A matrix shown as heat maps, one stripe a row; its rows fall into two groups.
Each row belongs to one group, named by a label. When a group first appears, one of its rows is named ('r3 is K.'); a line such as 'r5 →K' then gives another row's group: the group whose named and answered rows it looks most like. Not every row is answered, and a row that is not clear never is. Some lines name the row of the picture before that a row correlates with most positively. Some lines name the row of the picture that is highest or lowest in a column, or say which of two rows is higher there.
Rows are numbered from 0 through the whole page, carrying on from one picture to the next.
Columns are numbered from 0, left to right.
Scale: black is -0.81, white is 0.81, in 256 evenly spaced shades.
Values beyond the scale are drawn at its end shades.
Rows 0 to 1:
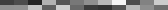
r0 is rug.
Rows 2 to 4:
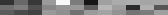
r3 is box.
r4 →rug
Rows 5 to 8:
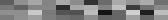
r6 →rug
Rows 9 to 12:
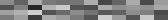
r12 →box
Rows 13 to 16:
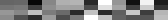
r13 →box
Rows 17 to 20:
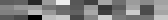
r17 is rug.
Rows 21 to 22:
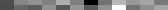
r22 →rug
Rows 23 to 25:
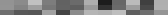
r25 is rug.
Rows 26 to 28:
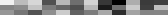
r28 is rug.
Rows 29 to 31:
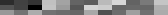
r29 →rug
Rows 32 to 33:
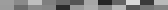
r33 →rug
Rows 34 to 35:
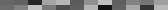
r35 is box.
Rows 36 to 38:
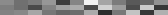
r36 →rug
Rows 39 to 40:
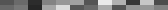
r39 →box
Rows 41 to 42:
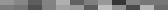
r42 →box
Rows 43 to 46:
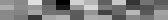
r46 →rug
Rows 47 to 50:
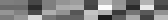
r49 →rug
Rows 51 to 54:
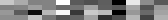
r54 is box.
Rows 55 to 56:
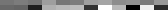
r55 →rug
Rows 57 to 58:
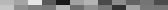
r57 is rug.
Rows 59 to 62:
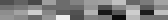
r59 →rug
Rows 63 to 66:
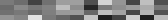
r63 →box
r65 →box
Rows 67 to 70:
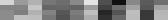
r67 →rug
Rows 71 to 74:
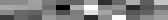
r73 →rug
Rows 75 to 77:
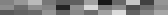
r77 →rug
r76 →rug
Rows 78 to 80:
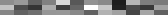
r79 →rug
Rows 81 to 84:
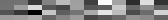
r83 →rug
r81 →box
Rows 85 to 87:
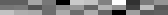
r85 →rug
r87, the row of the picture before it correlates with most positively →84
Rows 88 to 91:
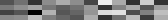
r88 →box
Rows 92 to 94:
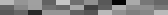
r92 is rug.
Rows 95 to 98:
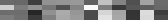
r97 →box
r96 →rug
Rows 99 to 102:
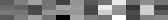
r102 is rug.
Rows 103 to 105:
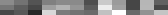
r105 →rug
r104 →box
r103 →box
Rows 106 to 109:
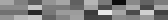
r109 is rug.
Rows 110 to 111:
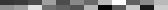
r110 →rug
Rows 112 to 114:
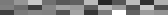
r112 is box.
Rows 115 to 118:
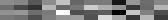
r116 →rug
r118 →box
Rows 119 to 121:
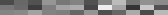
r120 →box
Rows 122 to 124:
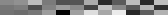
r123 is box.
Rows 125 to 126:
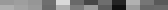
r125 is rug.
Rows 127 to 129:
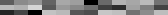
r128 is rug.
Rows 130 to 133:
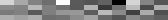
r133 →rug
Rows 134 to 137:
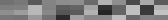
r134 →box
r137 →rug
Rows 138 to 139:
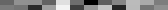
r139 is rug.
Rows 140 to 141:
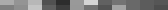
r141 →rug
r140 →rug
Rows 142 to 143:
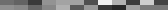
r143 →rug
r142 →box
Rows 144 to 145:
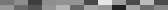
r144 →box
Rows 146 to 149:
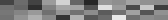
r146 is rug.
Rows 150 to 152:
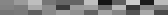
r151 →rug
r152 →box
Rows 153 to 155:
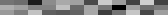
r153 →box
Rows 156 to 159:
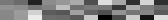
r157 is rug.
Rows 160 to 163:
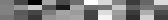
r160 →rug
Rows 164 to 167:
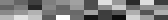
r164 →box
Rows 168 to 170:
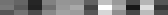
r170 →box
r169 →box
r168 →box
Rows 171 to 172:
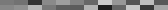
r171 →box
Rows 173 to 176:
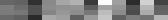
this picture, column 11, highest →176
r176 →rug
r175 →box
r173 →box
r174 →box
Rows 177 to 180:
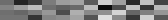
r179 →rug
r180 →box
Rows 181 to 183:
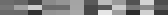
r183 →box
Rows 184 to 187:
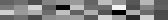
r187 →box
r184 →box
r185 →rug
